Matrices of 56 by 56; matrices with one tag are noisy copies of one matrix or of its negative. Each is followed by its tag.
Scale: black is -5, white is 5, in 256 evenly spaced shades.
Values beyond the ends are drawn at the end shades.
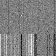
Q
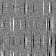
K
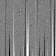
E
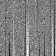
E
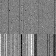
Q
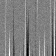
E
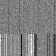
Q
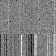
Q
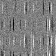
K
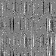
K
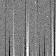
E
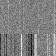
Q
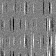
K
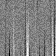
E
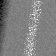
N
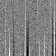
E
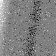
N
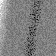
N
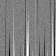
E
